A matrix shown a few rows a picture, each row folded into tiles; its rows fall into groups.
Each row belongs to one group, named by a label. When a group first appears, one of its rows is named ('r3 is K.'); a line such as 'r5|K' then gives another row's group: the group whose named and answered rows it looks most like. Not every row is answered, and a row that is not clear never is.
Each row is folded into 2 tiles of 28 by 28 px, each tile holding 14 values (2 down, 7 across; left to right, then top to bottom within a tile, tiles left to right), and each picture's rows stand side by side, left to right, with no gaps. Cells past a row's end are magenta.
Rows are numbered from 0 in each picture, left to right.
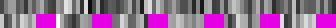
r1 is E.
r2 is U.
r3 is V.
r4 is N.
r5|N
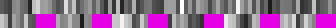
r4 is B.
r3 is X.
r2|V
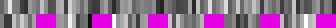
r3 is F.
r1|X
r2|B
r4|E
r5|N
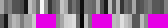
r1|V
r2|V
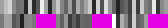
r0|E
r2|F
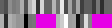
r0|F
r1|V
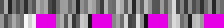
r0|N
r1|U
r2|U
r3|V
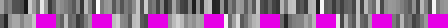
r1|F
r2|U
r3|V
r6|F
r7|F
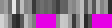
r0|E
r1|U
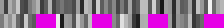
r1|F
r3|F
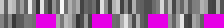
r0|E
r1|X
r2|X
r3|U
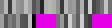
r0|X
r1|U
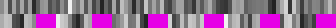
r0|E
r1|B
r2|U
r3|N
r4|B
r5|X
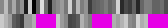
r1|E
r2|V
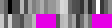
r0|F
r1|V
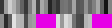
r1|B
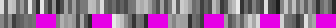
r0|E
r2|U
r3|X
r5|E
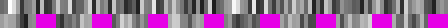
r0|B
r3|V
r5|X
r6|N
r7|X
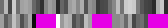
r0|X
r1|B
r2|X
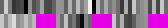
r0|V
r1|F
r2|F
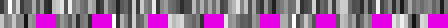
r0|B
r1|X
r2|F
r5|U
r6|V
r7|B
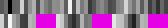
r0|F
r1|E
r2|B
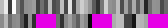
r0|X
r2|E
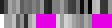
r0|B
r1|V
